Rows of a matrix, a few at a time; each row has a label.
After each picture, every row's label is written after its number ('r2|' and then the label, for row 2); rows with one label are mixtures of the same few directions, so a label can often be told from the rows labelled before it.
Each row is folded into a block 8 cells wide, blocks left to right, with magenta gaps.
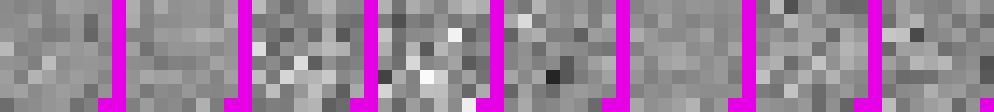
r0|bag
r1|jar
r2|bag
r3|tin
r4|tin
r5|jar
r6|tin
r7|jar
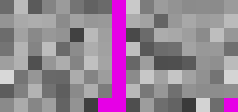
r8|tin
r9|jar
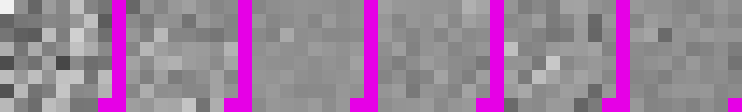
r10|bag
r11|jar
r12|jar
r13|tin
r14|bag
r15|jar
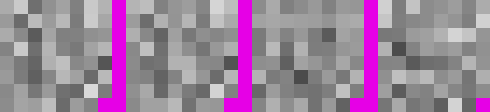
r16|tin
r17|tin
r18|tin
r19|jar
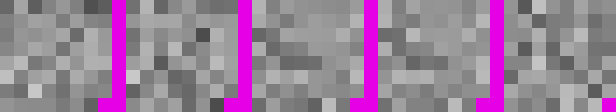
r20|tin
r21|tin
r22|jar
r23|jar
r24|tin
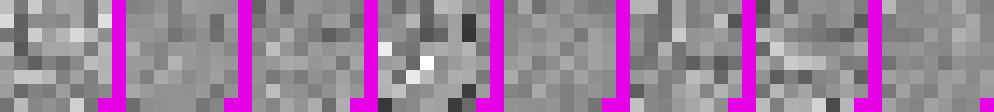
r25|jar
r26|bag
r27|jar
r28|bag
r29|tin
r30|bag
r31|jar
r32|bag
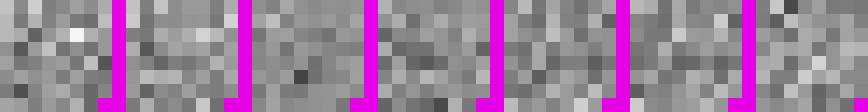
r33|jar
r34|jar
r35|tin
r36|jar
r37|bag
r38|bag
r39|tin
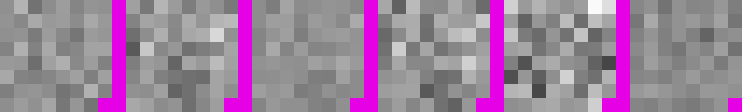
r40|tin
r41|bag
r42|bag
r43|bag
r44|tin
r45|jar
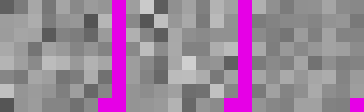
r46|bag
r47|tin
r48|bag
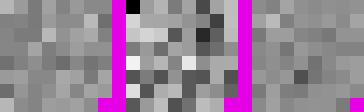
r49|bag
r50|bag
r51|tin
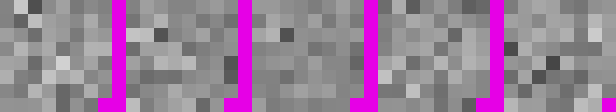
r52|tin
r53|jar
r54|jar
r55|tin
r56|bag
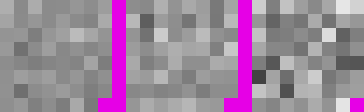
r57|jar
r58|jar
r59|tin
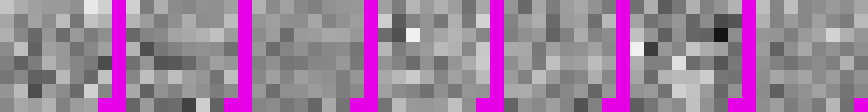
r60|tin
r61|jar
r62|jar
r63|jar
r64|bag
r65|bag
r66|jar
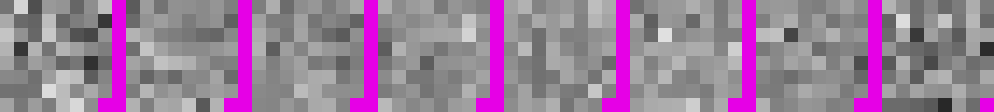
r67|bag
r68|jar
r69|bag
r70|bag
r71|tin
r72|jar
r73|jar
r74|jar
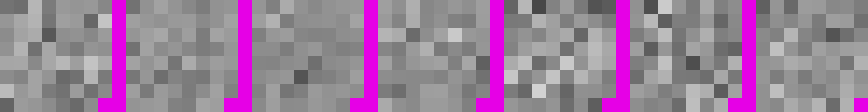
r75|bag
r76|bag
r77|tin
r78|jar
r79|tin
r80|tin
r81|jar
